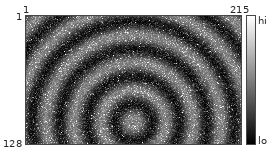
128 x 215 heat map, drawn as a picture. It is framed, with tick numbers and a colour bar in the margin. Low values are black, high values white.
No row or column stands out. No overall slope runs across the table. Rings spread out from the bottom middle.
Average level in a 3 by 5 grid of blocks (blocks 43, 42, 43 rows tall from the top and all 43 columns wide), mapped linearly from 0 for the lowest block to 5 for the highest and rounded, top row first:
33133 / 33533 / 15051
